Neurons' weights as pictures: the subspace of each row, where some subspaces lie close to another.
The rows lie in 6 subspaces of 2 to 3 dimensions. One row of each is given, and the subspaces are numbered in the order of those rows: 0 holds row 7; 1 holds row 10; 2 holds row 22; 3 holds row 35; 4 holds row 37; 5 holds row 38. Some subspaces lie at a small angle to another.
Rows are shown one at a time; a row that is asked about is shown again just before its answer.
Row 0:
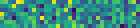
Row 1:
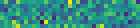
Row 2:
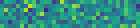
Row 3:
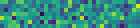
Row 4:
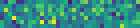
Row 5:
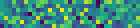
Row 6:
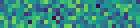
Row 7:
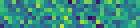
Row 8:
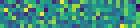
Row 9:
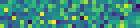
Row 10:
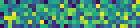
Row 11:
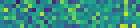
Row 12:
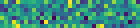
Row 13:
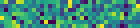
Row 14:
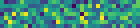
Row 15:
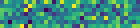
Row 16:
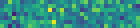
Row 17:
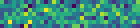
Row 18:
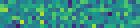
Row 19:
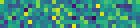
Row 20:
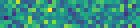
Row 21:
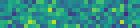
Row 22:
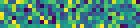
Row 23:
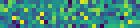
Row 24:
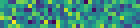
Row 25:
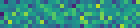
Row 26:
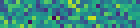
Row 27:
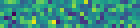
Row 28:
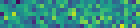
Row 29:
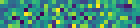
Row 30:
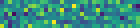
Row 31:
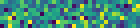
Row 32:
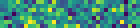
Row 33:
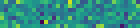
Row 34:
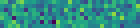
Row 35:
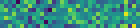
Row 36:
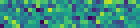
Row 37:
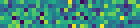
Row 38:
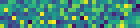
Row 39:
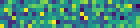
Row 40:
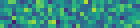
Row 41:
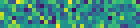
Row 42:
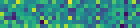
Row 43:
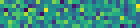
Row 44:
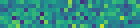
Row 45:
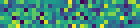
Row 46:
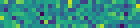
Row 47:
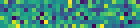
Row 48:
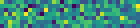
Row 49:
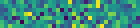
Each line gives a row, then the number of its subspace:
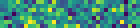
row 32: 1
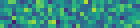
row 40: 2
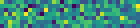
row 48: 3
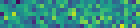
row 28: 2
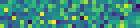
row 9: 5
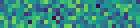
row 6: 0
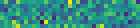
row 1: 4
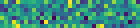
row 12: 4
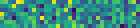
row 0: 2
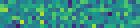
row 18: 0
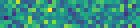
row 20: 3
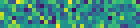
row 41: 2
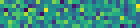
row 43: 3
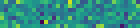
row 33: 5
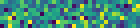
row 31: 5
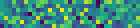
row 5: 0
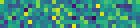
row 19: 0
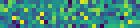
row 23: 4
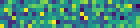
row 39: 1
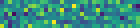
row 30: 3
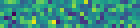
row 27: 2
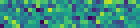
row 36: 0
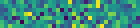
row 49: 0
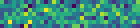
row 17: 1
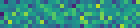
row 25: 2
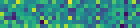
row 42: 1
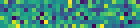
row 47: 4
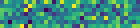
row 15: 1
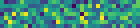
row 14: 2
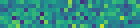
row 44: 4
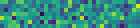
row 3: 5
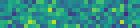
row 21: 1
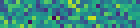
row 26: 0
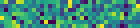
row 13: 5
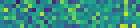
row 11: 3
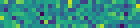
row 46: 5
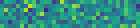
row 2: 3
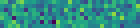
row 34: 1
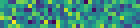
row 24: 2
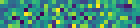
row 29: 0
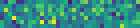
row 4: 1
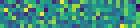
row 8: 3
